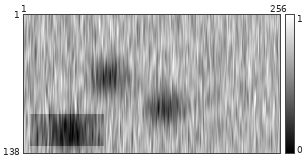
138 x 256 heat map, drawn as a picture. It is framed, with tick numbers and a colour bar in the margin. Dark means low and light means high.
The bottom left is the ninth with the lowest average. There are three dips. Most values sit high, with a long tail of low ones. An odd patch, lower than its surroundings, sits in the bottom left.
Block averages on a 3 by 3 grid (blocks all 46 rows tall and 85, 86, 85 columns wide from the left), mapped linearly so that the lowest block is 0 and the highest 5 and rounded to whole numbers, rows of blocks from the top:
555
435
045
